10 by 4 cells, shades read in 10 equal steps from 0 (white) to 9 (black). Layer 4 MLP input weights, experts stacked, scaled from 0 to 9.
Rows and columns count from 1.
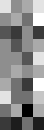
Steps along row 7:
up up down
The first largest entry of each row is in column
2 3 2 2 3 1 3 2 3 2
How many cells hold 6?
3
